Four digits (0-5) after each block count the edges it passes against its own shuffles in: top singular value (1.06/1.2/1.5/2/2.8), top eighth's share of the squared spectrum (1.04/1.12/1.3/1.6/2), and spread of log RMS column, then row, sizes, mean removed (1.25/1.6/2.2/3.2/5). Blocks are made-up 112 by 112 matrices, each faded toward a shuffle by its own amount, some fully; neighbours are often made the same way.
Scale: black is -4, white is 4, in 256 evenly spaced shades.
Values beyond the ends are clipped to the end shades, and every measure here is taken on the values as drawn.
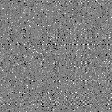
4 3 2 2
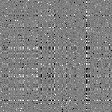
5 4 3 3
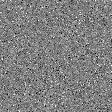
2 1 0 0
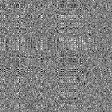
5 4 3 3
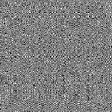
5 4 3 3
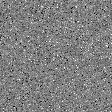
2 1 0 0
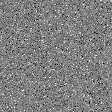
0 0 0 0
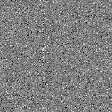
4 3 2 1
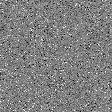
3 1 0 0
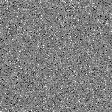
3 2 0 0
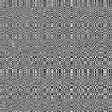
5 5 4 4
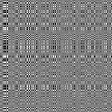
5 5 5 5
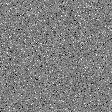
1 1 0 0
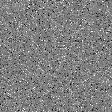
3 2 0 0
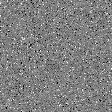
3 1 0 0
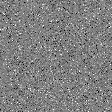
3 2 0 0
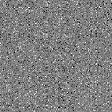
4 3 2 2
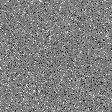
0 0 0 0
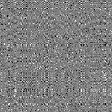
5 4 3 3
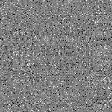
4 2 1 1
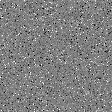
2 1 0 0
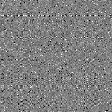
5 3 2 2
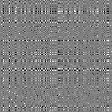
5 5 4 4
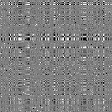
5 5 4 4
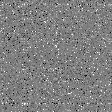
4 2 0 1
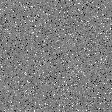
0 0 0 0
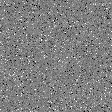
2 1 0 0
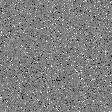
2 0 0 0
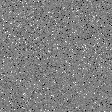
2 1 0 0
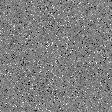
0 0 0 0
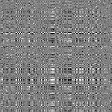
5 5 4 4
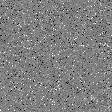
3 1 0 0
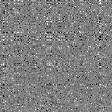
5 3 2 2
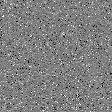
3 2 0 1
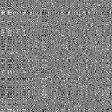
5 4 2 3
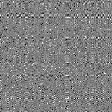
5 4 2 3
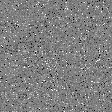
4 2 0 1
